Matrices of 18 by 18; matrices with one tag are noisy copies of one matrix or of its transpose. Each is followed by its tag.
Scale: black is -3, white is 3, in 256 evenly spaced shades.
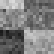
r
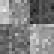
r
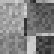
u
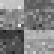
r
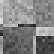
u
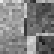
u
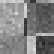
u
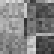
u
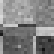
u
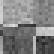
u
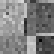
u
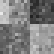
r
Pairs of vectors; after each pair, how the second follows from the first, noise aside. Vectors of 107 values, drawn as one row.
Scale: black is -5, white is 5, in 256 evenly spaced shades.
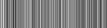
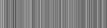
shrunk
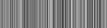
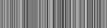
copied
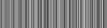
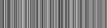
reversed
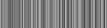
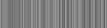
shrunk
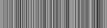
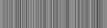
shrunk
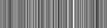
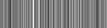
reversed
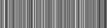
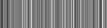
reversed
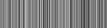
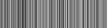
reversed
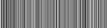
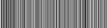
copied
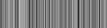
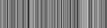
reversed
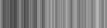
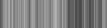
wrapped around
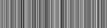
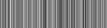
reversed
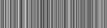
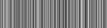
reversed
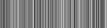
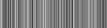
reversed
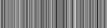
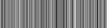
copied
